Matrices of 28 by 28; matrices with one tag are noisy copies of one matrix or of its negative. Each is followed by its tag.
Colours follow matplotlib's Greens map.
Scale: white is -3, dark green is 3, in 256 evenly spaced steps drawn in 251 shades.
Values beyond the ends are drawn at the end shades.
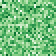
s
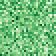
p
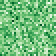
p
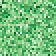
s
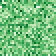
s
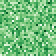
p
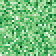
p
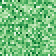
s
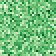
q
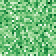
p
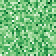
p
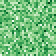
p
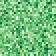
p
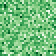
q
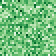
s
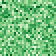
s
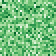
s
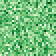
p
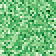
q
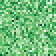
p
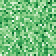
p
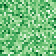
q
